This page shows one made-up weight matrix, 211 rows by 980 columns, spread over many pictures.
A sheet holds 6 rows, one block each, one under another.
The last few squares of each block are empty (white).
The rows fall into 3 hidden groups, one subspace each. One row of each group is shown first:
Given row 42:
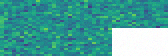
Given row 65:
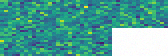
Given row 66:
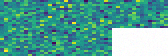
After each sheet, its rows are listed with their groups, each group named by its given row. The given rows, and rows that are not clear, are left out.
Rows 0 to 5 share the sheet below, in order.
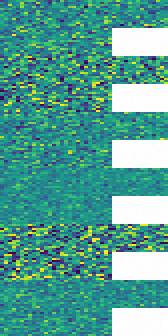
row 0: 65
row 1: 65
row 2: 66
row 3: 42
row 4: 42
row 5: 66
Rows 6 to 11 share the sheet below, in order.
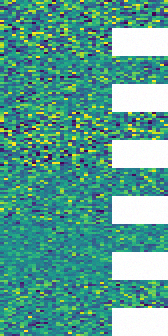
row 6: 66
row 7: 42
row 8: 42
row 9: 65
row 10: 66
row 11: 65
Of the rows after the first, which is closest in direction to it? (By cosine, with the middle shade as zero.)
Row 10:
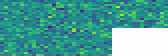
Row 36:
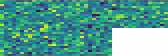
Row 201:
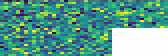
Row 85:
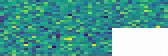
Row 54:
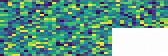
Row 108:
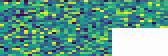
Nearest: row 201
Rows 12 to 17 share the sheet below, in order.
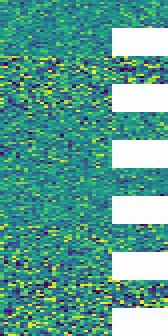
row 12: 65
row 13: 66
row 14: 65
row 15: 66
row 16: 42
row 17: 65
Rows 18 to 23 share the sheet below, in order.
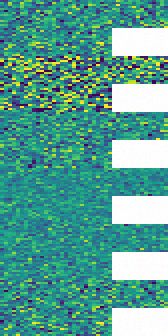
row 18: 65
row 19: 42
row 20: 42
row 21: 65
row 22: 66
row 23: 65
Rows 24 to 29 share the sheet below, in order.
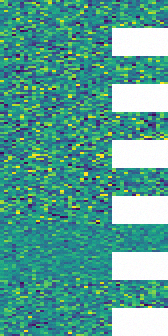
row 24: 65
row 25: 66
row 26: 65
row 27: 65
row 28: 42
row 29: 65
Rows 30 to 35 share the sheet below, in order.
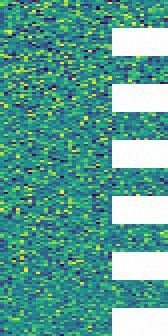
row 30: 65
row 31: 66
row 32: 65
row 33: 65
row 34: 42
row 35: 42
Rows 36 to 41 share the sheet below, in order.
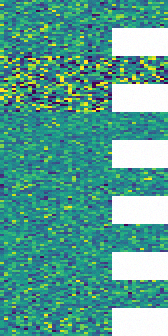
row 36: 42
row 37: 65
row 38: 42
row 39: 42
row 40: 66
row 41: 42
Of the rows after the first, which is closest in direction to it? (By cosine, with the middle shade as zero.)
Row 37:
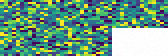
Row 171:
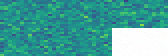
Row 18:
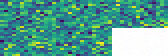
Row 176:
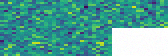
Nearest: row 171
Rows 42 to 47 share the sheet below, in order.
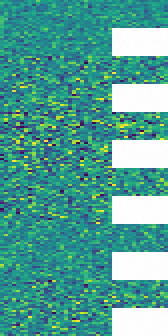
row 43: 65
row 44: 66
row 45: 65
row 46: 65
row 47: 65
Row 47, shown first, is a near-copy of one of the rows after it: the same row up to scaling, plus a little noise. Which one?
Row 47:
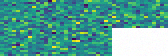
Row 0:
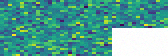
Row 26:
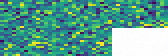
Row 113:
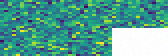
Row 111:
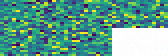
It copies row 111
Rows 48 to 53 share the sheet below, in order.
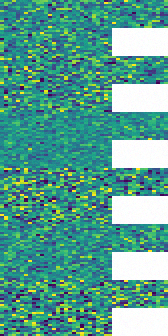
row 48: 66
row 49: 42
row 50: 65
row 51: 66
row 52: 65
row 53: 66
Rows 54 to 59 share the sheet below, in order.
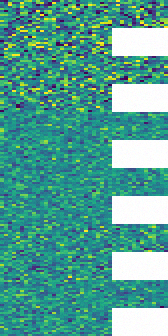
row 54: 65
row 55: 66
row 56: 42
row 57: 42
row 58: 65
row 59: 66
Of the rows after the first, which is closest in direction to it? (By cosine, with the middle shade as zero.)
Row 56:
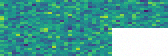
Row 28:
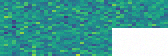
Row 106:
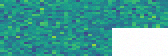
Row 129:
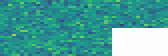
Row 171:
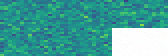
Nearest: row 28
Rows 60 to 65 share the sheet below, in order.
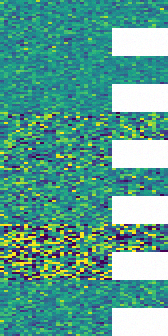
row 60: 42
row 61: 66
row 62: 65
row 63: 66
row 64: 66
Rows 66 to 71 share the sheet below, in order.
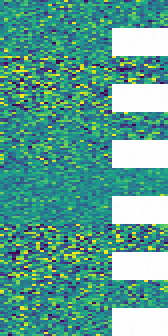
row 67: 66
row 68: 66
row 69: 66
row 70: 42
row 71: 42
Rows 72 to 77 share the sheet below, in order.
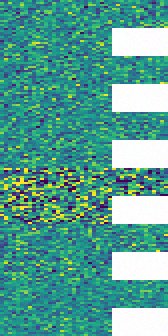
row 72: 65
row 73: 66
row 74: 42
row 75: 66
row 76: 42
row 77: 42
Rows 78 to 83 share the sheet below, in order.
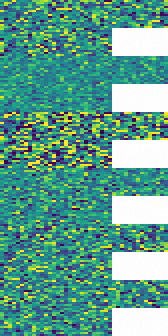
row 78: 66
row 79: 65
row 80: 66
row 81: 65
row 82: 65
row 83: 42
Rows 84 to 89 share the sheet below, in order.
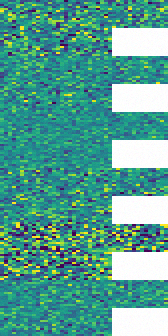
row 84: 42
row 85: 42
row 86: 42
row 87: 65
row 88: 42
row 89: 42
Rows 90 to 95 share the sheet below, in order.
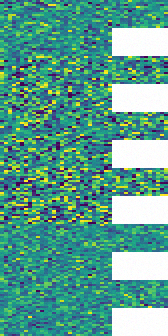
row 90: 42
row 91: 42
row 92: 42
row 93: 66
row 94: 42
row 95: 65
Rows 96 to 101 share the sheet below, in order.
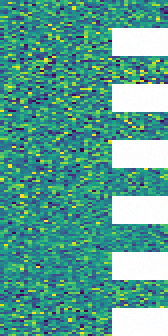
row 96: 42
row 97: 65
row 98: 42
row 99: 42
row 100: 42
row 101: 66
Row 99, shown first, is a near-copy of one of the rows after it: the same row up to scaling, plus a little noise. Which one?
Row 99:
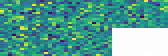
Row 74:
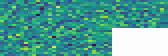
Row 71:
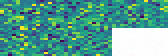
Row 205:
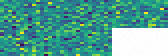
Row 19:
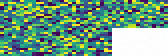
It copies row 71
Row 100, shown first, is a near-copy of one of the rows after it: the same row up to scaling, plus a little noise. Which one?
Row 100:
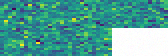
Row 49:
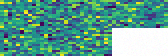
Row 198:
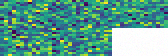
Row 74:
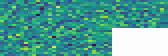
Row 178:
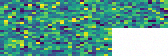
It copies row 178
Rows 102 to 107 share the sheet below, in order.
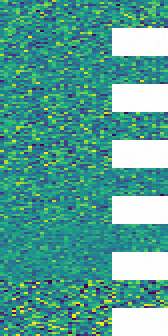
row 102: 65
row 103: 66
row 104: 66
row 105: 66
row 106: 42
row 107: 65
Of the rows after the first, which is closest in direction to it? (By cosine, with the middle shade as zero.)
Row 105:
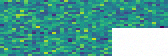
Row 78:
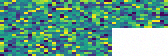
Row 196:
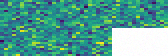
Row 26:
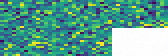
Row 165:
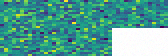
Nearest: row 165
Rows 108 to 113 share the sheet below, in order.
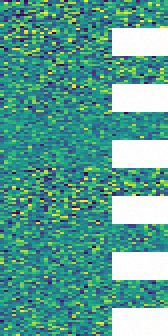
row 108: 66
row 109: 66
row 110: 66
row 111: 65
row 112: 42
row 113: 65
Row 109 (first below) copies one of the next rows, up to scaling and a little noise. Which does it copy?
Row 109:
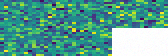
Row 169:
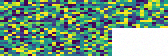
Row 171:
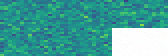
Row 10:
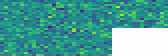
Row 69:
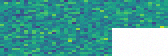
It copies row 10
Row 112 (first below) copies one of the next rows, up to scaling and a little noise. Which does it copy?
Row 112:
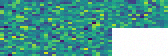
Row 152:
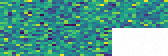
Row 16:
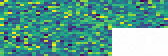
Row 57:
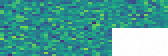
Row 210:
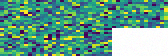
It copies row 57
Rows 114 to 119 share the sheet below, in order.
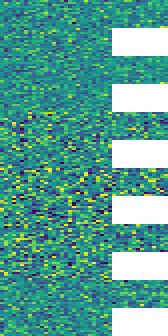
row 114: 66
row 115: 66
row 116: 42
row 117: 65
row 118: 66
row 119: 66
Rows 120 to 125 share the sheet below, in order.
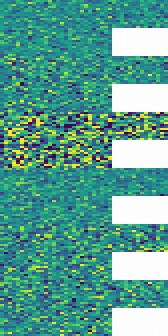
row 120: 65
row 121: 42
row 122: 42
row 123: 66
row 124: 65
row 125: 42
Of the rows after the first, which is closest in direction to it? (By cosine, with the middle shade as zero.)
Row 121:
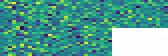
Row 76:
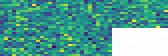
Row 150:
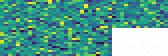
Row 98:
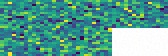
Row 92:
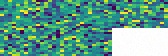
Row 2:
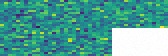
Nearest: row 98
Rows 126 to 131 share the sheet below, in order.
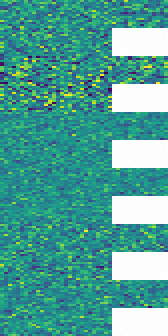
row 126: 66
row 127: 42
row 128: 66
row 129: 65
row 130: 65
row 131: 65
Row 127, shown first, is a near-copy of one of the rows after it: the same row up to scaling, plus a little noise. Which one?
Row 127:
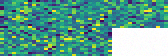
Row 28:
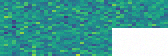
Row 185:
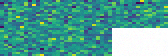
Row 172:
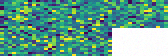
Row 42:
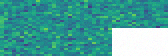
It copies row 172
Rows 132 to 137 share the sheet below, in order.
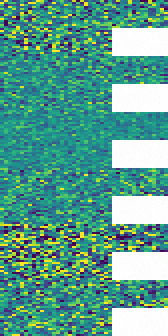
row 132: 42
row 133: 42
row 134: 66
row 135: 65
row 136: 66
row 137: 65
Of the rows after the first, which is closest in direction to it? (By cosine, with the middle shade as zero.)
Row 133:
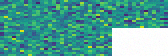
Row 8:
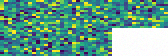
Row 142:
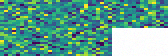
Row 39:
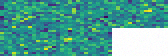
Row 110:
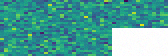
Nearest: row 8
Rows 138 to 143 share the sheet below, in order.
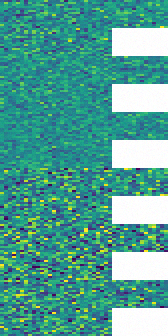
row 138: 66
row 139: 66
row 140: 42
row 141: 66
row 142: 65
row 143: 66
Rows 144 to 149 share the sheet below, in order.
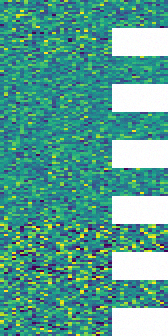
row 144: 66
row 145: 42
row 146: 42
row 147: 66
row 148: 65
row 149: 65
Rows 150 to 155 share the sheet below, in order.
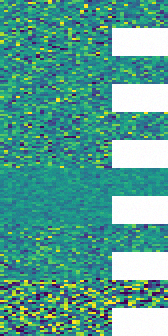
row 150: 65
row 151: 65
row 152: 42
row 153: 65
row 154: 42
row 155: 66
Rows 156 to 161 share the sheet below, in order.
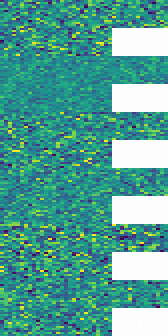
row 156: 65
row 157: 65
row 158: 42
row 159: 65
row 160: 66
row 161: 42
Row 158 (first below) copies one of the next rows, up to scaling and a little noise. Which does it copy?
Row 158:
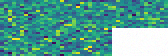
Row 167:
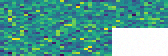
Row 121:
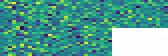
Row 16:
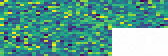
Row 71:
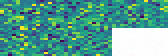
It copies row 167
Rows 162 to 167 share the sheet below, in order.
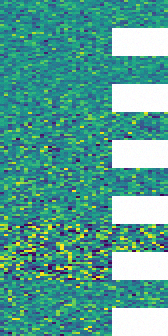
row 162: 66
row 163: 42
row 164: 42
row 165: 66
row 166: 65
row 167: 42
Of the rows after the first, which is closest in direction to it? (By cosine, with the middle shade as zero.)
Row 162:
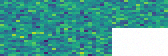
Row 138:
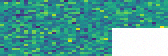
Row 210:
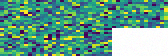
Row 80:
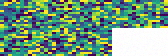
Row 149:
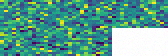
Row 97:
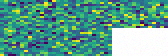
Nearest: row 80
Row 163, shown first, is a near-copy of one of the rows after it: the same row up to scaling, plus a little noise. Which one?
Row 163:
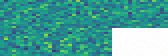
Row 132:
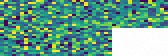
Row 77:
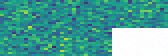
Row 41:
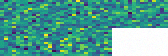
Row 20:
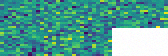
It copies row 41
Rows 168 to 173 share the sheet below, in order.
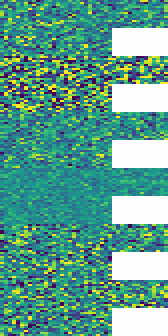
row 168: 42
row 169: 66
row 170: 65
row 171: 66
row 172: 42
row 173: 65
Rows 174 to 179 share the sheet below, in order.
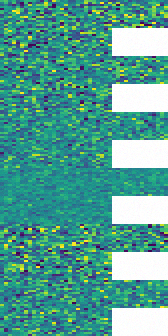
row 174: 65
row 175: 66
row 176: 65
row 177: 65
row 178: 42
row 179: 66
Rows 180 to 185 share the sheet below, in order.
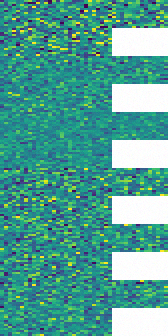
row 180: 65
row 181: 42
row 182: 65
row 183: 66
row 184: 66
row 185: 42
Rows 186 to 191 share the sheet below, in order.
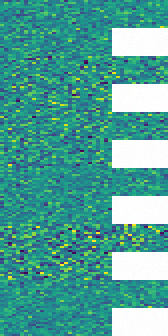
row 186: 66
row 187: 65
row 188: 42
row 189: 42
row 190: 42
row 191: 65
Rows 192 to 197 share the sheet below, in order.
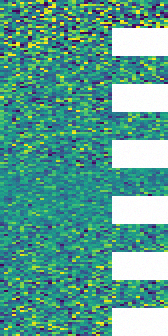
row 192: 65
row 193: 65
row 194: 42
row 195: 65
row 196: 65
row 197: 65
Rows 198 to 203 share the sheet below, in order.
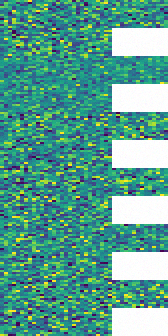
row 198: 42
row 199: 66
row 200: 65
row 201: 66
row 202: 66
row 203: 65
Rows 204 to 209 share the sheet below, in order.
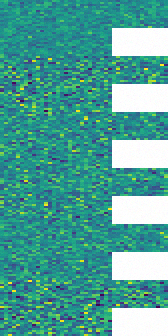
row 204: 65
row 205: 42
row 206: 65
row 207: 42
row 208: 42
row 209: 42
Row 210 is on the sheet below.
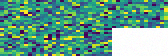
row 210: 42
